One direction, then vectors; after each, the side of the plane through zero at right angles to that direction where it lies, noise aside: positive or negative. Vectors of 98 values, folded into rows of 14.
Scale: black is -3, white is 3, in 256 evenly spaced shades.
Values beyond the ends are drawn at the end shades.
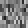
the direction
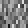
negative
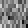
negative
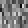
positive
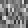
negative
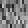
positive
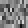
positive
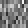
negative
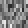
positive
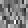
positive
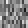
positive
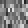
negative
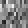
negative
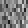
positive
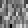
negative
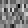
negative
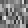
negative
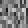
negative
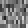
positive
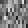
negative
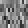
positive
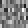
negative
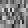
negative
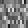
negative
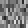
positive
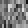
negative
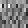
negative
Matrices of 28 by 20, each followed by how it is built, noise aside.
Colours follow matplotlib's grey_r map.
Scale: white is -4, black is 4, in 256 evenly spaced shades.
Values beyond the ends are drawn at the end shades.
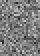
noise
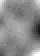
smooth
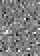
noise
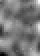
smooth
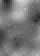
smooth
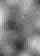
smooth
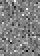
noise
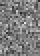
noise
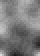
smooth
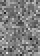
noise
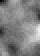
smooth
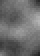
smooth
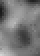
smooth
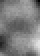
smooth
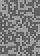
noise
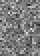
noise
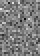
noise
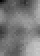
smooth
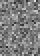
noise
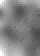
smooth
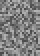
noise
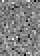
noise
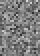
noise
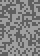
noise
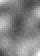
smooth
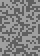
noise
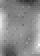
smooth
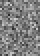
noise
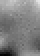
smooth
